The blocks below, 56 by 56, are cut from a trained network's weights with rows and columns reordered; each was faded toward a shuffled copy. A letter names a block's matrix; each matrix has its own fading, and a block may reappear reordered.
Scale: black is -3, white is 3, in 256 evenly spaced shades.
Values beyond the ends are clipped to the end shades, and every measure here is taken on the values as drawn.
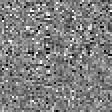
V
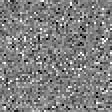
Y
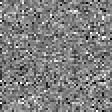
V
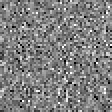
V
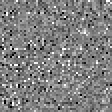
Y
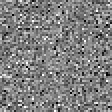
V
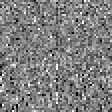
V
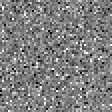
Y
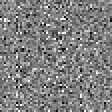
V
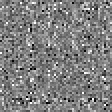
V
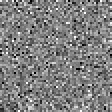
V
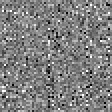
V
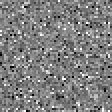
Y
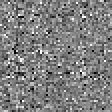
V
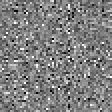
V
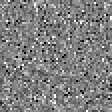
Y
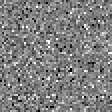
Y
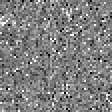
Y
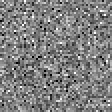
V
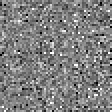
V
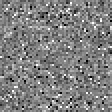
Y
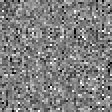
V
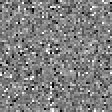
Y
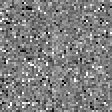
Y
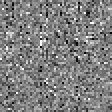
V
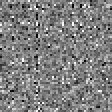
V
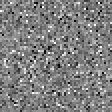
Y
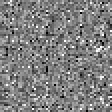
V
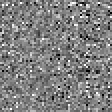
V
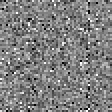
V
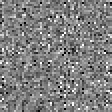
V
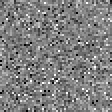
Y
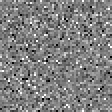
Y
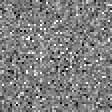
Y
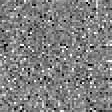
Y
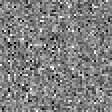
V
